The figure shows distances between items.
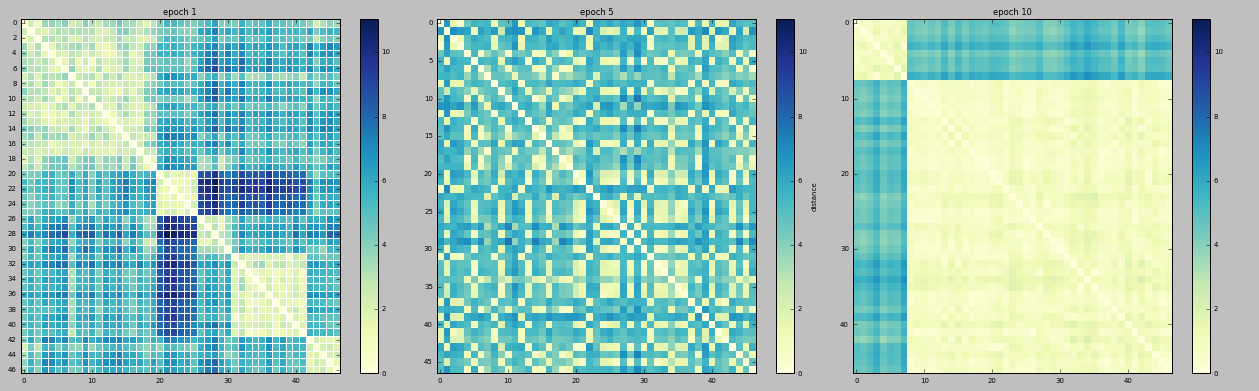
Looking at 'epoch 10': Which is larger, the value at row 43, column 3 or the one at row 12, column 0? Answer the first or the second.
the first
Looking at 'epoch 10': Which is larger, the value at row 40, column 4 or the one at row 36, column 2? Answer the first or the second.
the second
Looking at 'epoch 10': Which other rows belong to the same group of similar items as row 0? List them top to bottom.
1, 2, 3, 4, 5, 6, 7
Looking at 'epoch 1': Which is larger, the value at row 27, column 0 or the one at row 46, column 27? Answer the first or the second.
the second
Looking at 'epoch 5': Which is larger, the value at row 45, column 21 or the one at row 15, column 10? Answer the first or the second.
the second
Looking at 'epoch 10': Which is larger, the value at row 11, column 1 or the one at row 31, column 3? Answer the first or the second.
the second
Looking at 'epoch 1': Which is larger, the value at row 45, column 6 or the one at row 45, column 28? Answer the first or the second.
the second
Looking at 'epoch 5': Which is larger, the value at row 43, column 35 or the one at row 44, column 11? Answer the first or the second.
the second
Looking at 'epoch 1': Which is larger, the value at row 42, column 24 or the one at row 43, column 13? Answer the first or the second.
the first
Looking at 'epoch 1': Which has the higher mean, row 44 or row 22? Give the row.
22
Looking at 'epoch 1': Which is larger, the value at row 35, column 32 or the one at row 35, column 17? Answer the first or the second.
the second
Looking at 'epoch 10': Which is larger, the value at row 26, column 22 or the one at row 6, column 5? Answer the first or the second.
the second
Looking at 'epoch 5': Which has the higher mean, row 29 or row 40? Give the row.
29
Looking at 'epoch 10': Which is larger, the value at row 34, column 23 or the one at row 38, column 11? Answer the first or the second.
the first
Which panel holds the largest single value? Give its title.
epoch 1
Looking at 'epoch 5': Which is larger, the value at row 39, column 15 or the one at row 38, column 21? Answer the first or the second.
the first
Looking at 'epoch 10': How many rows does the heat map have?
47
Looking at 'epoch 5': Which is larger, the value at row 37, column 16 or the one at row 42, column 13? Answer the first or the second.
the first
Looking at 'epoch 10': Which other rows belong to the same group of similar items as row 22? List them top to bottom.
8, 9, 10, 11, 12, 13, 14, 15, 16, 17, 18, 19, 20, 21, 23, 24, 25, 26, 27, 28, 29, 30, 31, 32, 33, 34, 35, 36, 37, 38, 39, 40, 41, 42, 43, 44, 45, 46
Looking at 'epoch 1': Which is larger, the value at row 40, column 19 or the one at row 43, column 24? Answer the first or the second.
the first
